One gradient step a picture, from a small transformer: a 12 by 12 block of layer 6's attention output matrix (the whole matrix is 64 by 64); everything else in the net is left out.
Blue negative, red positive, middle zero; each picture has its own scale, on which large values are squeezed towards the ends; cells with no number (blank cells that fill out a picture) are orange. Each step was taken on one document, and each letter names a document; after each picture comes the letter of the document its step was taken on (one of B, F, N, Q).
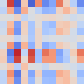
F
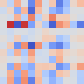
F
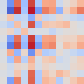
F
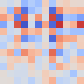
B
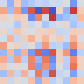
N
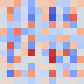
N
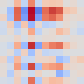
F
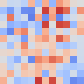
B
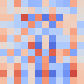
N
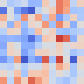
B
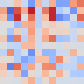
F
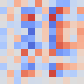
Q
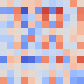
B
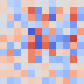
N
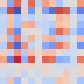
F
